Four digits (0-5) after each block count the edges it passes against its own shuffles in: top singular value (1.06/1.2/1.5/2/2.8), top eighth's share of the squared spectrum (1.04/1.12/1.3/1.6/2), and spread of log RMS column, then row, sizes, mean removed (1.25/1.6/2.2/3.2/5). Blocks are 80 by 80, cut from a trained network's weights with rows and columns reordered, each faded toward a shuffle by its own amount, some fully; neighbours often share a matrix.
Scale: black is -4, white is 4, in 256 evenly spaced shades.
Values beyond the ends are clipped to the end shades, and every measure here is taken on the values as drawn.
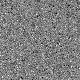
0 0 0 0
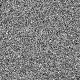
1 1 0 0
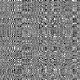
5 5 3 3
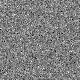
0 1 0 0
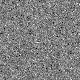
0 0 0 0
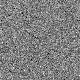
0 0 0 0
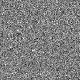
3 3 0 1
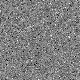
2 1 0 0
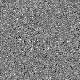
3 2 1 1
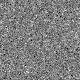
0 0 0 0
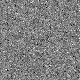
1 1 0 0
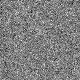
1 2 0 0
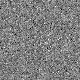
1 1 0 0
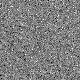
1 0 0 0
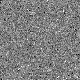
1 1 0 0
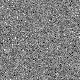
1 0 0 0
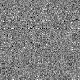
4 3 1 2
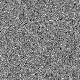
2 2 0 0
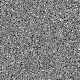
1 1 0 0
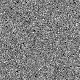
0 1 0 0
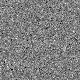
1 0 0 0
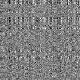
4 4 2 3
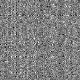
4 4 1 3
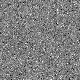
1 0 0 0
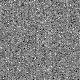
2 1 0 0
